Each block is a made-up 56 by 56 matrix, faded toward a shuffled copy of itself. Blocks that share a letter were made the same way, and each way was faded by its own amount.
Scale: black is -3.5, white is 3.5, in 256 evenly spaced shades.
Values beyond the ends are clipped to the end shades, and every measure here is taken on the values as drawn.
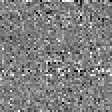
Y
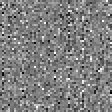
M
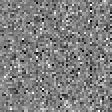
M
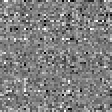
Y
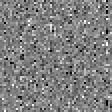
M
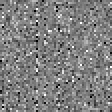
M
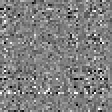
Y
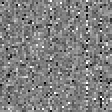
M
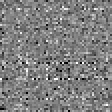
Y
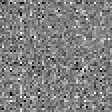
Y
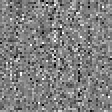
M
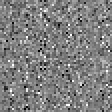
M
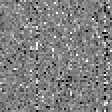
M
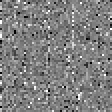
M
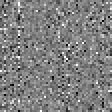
M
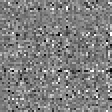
Y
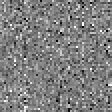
M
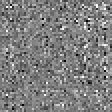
Y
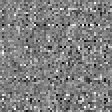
Y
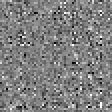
Y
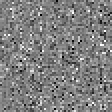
M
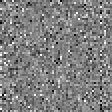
M
